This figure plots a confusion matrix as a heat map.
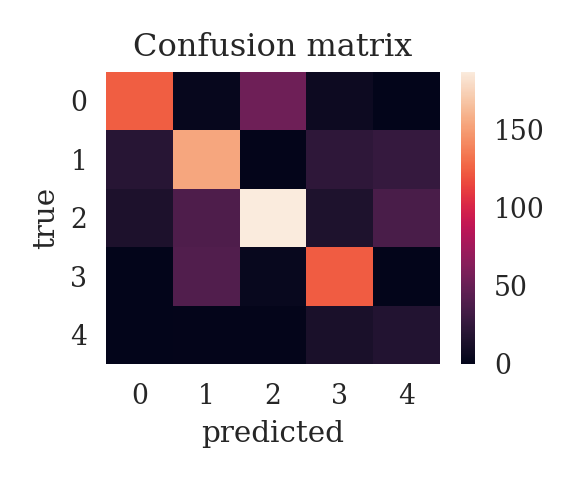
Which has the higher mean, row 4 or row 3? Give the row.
3
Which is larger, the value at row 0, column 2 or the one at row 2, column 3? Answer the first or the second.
the first
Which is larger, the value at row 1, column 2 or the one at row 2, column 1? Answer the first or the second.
the second
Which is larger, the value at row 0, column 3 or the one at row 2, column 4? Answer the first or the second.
the second
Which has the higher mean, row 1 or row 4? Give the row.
1
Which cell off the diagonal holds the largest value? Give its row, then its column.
0, 2
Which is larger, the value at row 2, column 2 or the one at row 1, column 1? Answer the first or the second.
the first
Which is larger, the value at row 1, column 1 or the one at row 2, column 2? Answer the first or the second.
the second
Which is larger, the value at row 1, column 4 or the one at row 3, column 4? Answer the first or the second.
the first
